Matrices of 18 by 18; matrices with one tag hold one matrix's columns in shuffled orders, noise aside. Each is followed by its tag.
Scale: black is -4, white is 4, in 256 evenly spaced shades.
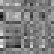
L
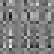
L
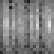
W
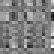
L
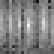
W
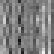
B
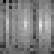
W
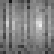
W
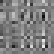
L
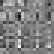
L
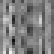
B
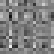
L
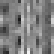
B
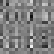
L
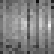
W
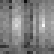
W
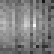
W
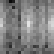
W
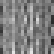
B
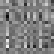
L
